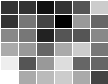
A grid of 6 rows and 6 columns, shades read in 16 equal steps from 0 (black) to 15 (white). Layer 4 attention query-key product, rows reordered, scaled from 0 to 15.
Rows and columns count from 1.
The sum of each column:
53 41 33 43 47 43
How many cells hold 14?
1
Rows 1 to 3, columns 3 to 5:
1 3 5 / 4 0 9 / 2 5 5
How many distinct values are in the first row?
4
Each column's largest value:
15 10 11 13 12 12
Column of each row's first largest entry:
6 5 1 5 1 1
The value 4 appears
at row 2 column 3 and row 6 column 6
